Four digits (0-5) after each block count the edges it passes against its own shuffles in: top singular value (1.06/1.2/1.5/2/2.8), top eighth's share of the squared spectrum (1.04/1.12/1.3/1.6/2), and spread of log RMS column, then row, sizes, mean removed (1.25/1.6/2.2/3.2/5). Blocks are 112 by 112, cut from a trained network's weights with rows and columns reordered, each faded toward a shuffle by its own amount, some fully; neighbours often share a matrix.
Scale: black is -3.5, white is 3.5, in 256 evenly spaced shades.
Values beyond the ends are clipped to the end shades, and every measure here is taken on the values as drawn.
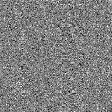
3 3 2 1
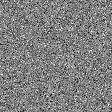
1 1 0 0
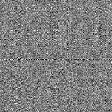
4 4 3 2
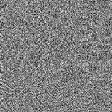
4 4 2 0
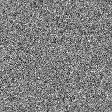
2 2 0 0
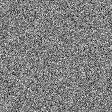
1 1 0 0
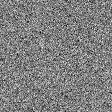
0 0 0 0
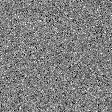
0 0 0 0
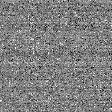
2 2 2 1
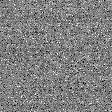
2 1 0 0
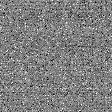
2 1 1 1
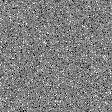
0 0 0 0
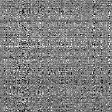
4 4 4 2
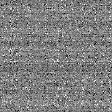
3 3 3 1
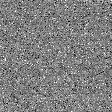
1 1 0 0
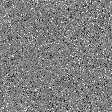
0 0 0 0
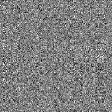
3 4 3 2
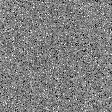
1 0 0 0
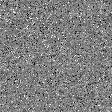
0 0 0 0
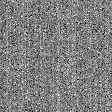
2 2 0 1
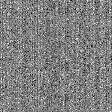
3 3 1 2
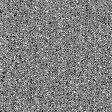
1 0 0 0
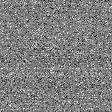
2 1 1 0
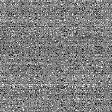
3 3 3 2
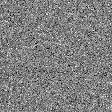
2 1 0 0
